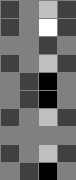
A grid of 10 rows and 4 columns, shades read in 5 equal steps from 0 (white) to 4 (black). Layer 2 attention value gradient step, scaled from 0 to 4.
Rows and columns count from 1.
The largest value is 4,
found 3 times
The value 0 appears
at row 2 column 3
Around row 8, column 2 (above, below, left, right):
2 2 2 2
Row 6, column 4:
2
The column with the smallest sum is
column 3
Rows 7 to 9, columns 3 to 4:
1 3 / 2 2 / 1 3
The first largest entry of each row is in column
1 1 3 1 3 3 1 1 1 3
